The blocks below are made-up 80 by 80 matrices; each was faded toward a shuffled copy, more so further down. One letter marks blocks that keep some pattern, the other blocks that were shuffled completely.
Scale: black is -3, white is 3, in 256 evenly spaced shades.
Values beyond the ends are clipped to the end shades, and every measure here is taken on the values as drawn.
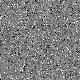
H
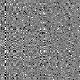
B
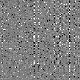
B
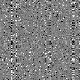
B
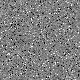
H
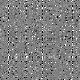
B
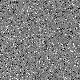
H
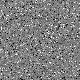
H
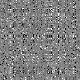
B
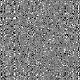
B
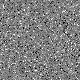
H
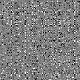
B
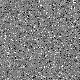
H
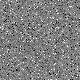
H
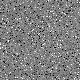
H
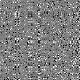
B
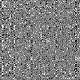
B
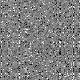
B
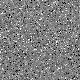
H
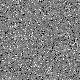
H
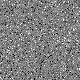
H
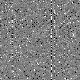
B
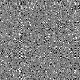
B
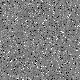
H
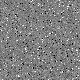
H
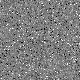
H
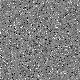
H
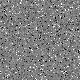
H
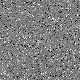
H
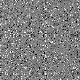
B
